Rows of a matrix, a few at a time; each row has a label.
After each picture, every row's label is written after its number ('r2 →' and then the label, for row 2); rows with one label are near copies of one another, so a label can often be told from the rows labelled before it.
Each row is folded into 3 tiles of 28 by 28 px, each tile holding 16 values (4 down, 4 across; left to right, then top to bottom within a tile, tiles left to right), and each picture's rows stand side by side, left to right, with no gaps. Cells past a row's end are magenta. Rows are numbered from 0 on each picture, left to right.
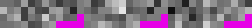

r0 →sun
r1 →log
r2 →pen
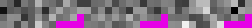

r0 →pen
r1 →sun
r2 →log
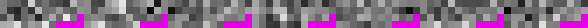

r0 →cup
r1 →log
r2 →pen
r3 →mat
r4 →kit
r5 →cup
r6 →pen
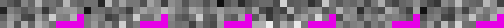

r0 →pen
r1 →pen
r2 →mat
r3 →cup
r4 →sun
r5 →pen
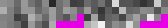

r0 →mat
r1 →cup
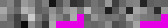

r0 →mat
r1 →sun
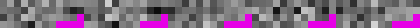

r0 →kit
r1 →kit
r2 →pen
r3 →sun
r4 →pen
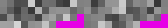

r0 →cup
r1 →log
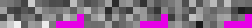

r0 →cup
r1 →sun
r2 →kit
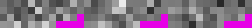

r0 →cup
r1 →log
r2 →mat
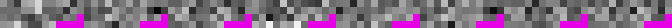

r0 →log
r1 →kit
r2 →sun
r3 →cup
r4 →pen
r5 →kit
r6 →sun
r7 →sun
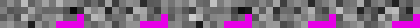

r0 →kit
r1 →sun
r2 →kit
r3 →sun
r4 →sun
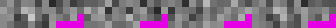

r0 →mat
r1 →sun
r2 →pen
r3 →mat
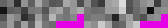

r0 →pen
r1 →log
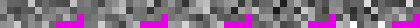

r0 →cup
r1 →log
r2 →log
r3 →sun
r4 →cup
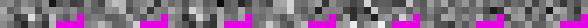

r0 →mat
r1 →log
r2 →mat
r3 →log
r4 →cup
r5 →kit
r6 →sun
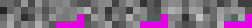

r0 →pen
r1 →sun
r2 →mat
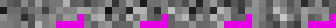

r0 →pen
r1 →sun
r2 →sun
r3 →mat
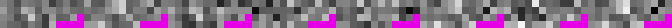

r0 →mat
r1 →log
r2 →mat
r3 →pen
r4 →kit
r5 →log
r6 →cup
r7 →log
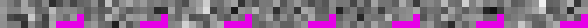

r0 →mat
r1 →kit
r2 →log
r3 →sun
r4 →pen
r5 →kit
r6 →log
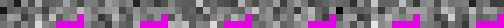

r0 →pen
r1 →mat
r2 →cup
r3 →sun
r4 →pen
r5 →mat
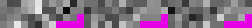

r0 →log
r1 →pen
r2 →pen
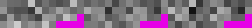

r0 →cup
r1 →sun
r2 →sun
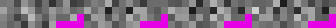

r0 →mat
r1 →sun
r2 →sun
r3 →sun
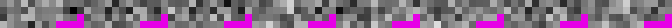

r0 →kit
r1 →sun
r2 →sun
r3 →log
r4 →pen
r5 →cup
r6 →sun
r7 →log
